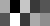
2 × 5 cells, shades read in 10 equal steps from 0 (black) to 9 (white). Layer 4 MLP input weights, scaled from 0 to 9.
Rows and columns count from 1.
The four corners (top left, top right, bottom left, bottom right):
6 3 3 5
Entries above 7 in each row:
0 1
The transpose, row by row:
6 3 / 0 9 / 7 2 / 2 6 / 3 5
